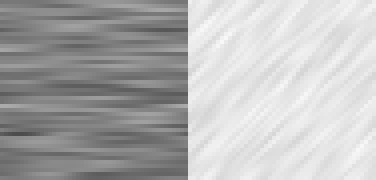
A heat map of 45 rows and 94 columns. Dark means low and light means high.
It is made of 1 by 2 panels. Panel 1,1: middling, streaked across. Panel 1,2: very high, slanting up to the right, faint in contrast.
